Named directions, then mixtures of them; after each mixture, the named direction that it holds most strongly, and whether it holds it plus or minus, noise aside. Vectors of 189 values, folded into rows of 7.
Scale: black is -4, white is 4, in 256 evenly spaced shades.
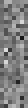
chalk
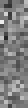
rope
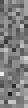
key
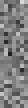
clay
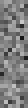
chalk, plus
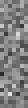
key, minus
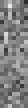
rope, minus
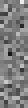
clay, plus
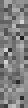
chalk, plus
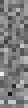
key, plus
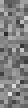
key, minus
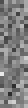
key, plus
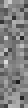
chalk, plus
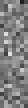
clay, minus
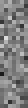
key, minus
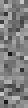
rope, minus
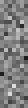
key, minus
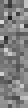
rope, plus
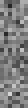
clay, plus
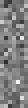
chalk, minus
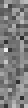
chalk, plus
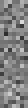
chalk, plus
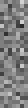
clay, plus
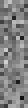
chalk, plus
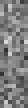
clay, minus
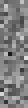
clay, plus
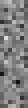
chalk, plus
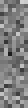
clay, plus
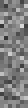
clay, minus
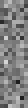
chalk, plus
